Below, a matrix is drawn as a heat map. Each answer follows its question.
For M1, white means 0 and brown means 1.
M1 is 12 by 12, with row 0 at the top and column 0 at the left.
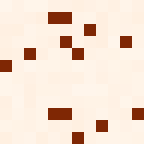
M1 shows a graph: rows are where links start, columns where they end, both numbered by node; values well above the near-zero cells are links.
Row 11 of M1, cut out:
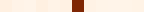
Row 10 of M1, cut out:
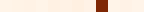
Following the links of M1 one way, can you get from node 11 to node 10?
no
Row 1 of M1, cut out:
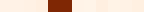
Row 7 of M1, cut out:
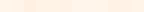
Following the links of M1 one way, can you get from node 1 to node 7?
yes
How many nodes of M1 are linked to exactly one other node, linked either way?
3
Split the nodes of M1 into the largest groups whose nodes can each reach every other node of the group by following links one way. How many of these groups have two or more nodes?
0
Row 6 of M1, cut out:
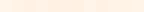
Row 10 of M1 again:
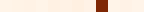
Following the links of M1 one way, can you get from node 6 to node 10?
no
